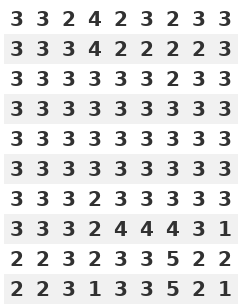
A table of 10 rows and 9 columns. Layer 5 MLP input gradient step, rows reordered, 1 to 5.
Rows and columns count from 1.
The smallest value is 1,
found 3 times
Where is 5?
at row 9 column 7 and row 10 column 7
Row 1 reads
3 3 2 4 2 3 2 3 3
